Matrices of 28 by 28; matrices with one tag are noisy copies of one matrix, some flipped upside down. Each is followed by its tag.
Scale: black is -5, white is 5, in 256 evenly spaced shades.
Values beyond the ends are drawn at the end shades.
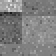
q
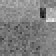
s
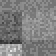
q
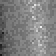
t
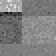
q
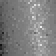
t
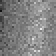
t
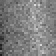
t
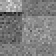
q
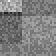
q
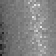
t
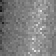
t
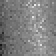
t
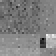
s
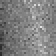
t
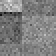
q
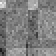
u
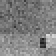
s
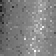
t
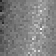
t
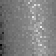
t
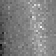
t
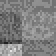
q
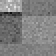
q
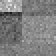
q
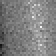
t
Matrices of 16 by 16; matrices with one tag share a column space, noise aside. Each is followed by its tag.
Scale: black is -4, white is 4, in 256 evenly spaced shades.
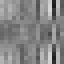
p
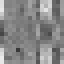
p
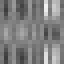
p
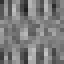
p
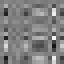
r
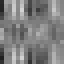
p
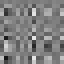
r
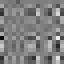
r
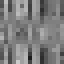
p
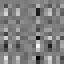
r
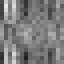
p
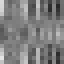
p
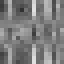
p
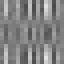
p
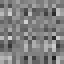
r
